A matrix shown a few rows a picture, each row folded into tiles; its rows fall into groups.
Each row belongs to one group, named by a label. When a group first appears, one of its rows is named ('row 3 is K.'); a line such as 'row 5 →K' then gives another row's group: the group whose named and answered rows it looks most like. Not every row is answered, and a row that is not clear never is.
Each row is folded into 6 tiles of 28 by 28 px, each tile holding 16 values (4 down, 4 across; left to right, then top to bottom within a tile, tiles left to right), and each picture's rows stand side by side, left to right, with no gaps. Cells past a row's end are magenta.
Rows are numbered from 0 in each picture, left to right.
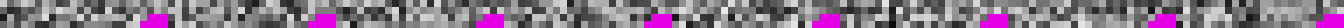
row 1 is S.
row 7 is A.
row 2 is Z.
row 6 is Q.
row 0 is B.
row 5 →B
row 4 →Q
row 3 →A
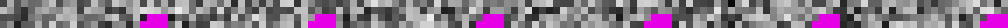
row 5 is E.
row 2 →Z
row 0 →E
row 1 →Q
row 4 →B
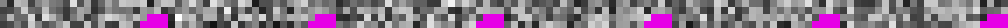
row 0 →B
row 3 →Q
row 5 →A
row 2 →E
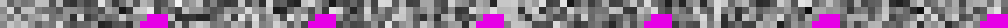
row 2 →E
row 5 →B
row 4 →B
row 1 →Z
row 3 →S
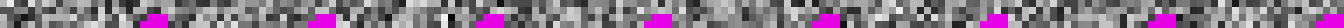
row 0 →Z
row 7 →E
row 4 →A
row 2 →Z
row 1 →E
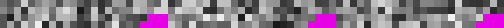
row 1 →S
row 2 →Q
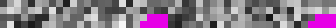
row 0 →Q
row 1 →E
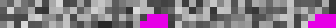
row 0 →S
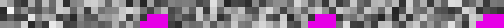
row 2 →Q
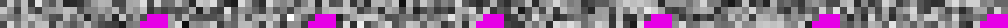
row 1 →Z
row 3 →E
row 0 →S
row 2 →Q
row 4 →Z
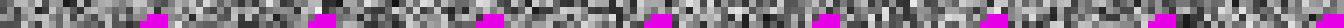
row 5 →B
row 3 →Z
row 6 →Q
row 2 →Z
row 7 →E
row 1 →S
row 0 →S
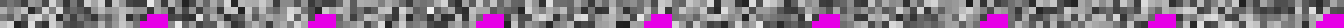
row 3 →B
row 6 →Z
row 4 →S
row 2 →S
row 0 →A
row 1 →A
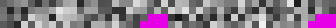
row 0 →E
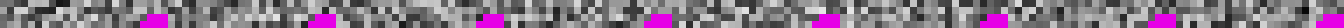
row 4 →S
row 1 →Z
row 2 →A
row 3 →B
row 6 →Z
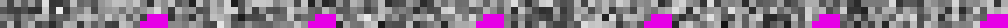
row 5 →E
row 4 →S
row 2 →B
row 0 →B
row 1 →A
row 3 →Z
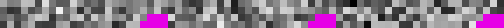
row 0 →B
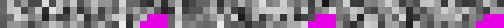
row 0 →Q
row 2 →A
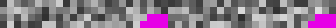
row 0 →Q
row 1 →Q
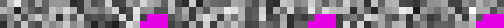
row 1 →E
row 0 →S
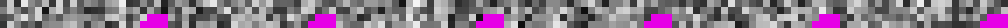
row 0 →Q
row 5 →S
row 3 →A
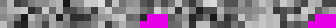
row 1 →Z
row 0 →A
